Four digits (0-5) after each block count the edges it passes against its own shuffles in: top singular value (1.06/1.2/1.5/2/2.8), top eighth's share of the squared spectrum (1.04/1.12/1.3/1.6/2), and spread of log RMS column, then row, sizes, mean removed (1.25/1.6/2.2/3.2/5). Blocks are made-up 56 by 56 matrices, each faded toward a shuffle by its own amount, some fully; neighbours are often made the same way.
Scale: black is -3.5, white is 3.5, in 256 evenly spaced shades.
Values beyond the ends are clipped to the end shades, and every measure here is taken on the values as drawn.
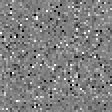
2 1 0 0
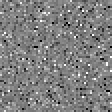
0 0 0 0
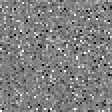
1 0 0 0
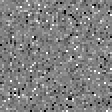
1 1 0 0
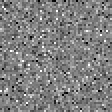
2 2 0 0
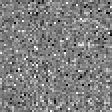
3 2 0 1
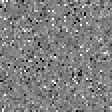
0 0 0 0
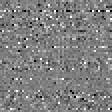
2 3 0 3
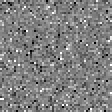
0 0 0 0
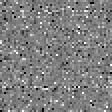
3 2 0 1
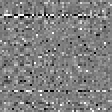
4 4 2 3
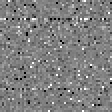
3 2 0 1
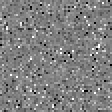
1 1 0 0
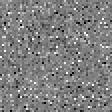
2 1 0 0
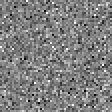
1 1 0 0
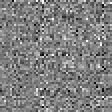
4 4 2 2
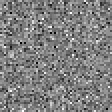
3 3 0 1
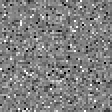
2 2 0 1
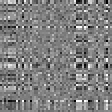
5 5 4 4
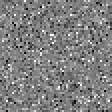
2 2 0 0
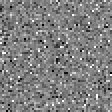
2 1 0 0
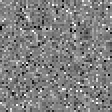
2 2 0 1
